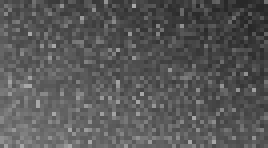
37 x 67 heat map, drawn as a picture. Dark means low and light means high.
The ninth with the highest average is the bottom left. The top right is the ninth with the lowest average. No regular stripes run through it. The field climbs toward the bottom left.
